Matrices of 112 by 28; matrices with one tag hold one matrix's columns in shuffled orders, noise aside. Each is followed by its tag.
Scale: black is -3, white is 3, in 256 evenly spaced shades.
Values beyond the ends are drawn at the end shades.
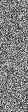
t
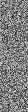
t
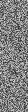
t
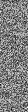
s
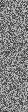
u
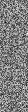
s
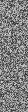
s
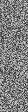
t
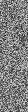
t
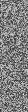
s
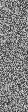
u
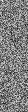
t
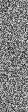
u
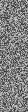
u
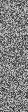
s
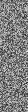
s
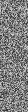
s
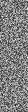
u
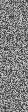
t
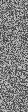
t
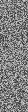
t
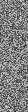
t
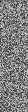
s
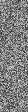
t
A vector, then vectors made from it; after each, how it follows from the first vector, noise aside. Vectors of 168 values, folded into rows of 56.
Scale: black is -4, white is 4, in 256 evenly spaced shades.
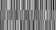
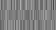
shrunk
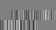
partly zeroed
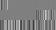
partly zeroed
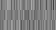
shrunk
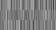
shrunk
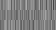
shrunk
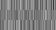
shrunk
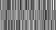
negated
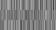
shrunk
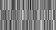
wrapped around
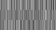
shrunk
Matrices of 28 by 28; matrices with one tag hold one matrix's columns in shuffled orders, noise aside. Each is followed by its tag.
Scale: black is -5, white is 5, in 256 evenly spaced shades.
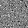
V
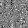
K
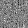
K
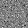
V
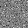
V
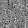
K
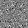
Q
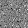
Q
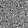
V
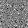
Q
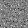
Q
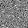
V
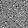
V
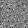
Q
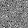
V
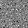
Q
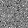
V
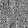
K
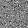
V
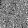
K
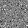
Q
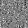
K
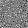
V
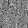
K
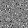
Q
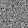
Q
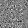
Q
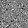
Q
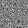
Q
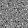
Q
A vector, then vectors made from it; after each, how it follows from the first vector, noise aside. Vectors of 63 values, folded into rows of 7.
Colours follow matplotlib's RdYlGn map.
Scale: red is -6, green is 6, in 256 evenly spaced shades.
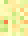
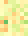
negated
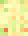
wrapped around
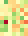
scaled up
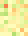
wrapped around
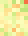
wrapped around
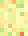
wrapped around
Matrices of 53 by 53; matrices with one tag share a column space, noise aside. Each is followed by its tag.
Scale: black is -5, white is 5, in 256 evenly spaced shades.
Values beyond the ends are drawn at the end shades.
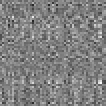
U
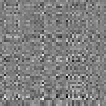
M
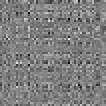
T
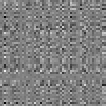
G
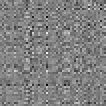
G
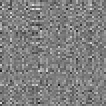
G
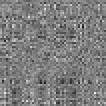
U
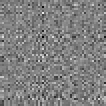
M
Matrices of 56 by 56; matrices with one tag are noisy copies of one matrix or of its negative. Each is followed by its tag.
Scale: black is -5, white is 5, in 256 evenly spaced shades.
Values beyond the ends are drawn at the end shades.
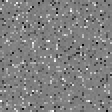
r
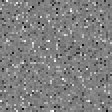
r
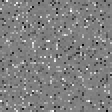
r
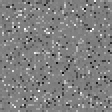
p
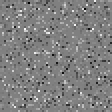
p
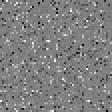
r
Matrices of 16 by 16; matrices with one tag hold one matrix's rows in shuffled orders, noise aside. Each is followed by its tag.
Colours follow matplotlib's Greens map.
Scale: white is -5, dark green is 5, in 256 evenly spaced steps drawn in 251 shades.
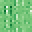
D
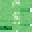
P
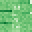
P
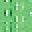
D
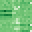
P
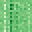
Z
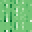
D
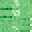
P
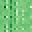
D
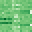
P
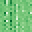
D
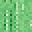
D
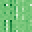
D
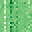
Z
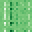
Z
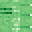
P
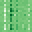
Z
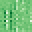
D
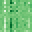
Z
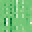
D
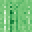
Z
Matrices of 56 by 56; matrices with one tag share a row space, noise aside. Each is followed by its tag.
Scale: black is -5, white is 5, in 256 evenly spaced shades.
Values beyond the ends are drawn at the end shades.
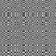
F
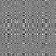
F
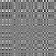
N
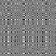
F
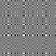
F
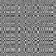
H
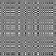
H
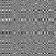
N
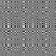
F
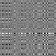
N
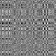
N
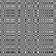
H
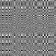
N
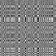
H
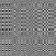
N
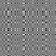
F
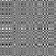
N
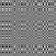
N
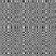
F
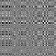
N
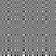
F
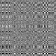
N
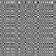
H
